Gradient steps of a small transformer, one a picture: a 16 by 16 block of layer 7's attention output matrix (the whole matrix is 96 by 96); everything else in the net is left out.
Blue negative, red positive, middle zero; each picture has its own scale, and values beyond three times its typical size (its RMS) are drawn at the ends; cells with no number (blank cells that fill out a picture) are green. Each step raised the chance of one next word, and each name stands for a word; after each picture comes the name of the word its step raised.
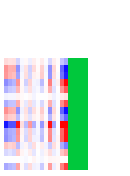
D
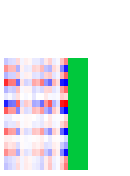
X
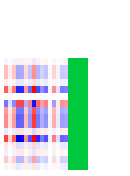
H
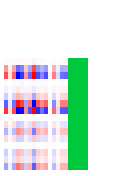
D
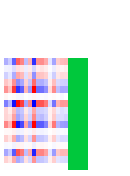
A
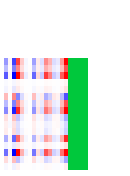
A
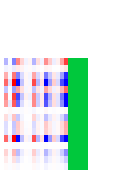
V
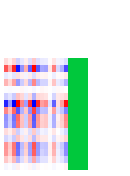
X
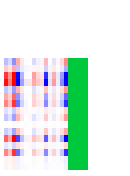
V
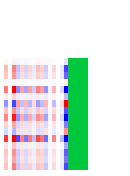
H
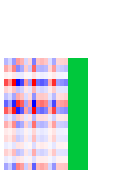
X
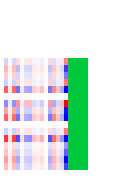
H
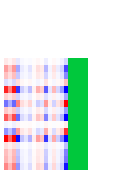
H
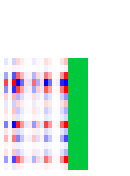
X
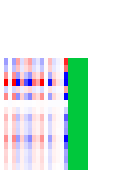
V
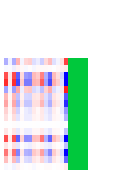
V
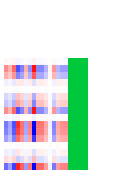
D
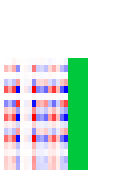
H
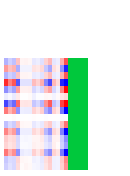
X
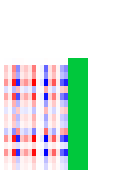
V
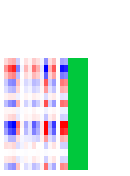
D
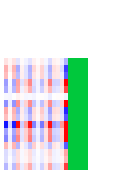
D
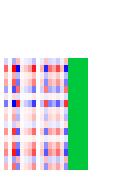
X
